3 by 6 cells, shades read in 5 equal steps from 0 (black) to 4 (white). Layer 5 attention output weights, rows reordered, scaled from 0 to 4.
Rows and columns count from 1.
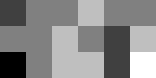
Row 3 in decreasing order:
4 3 3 2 1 0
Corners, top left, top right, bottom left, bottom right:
1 2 0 4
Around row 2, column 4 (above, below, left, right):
3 3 3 1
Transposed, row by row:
1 2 0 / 2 2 2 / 2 3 3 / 3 2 3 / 2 1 1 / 2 3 4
